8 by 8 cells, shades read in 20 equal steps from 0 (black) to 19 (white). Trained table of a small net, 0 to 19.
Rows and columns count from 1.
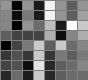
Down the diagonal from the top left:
11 1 11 5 7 9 8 8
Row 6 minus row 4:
-3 1 -1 10 -9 8 -3 -4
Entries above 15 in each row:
1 1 1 0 0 0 1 0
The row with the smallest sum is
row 8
